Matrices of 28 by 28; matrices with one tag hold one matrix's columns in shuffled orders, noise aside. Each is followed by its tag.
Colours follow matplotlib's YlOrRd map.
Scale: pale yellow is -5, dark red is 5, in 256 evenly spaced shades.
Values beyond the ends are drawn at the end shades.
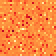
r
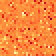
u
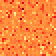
u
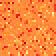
u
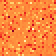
r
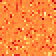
u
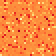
r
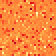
u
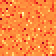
u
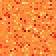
r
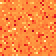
r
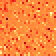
u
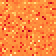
r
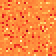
r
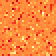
u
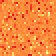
u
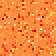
r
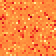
r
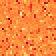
u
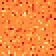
u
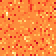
u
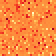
u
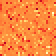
u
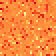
u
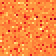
r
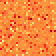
r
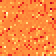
u
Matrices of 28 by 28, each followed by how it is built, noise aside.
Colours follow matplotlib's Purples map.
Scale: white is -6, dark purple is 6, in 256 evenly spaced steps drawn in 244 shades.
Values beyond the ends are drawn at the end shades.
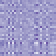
low rank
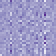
low rank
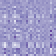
low rank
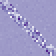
banded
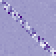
banded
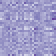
low rank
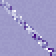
banded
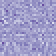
low rank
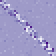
banded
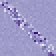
banded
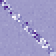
banded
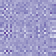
low rank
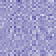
low rank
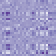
low rank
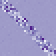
banded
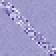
banded
